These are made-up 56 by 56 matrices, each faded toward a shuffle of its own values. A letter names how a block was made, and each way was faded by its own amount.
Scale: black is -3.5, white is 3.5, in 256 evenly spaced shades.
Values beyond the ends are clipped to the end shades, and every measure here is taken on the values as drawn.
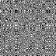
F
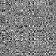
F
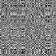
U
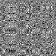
F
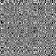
U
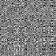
F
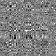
F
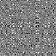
F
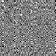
F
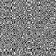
F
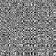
U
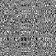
F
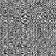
F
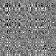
U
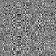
F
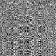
F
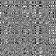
U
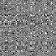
F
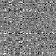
F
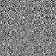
F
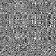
F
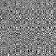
U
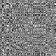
F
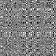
U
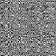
F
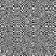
U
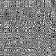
F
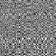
U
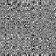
F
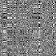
U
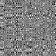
F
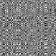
U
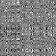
F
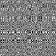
U
